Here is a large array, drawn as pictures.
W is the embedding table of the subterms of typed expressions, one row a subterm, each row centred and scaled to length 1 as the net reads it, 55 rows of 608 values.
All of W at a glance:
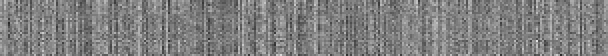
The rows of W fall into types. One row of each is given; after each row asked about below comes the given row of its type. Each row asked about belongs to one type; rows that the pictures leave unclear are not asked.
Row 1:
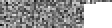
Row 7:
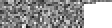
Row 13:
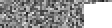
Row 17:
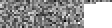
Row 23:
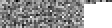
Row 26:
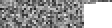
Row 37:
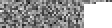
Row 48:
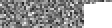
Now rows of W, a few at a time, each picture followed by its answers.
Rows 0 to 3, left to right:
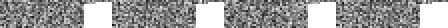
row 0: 48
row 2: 17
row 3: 1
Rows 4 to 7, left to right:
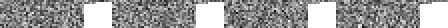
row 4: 13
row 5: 1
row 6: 17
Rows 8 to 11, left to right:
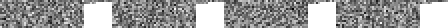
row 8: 48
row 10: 48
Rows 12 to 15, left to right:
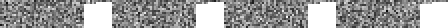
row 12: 1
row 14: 37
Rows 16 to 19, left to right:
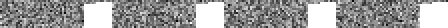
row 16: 48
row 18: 37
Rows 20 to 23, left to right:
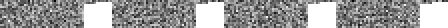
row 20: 26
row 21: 23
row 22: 13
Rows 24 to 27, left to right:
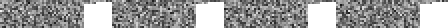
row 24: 37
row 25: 13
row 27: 37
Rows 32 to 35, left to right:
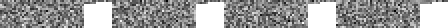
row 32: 7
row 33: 26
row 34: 17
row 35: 23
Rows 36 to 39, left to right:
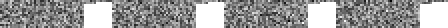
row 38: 17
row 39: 26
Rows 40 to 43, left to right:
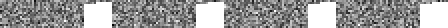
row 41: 13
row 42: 7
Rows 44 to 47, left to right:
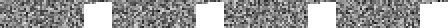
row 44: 13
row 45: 13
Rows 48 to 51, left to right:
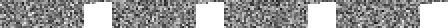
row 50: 1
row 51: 7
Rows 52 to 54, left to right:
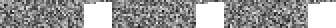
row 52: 37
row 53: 26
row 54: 17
